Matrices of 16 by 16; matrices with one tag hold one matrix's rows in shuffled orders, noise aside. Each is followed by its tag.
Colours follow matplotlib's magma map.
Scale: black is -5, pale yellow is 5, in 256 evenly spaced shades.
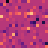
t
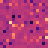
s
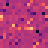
t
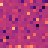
t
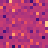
s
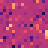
s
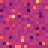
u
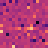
t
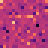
t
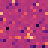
t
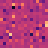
s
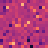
u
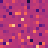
u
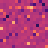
t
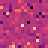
u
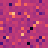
u
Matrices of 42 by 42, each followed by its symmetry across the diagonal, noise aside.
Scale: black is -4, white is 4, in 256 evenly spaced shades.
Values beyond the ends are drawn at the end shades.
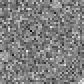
symmetric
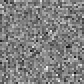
antisymmetric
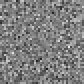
antisymmetric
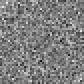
symmetric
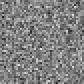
neither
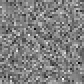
antisymmetric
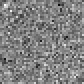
symmetric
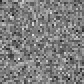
neither
